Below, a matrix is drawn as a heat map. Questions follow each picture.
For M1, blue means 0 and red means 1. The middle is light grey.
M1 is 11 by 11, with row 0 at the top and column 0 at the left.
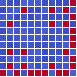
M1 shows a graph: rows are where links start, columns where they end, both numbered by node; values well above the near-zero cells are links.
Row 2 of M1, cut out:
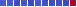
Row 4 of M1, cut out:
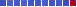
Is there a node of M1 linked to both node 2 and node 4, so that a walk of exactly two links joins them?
yes
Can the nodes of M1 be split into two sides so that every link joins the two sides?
no
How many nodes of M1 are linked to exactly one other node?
6
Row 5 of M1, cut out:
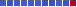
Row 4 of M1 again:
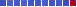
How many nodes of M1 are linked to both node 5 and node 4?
1
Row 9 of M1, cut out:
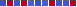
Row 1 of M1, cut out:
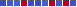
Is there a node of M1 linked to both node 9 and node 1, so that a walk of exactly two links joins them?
yes
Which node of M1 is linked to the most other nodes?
node 10
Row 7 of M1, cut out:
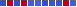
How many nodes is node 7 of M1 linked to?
3
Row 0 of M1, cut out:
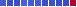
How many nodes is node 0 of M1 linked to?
1
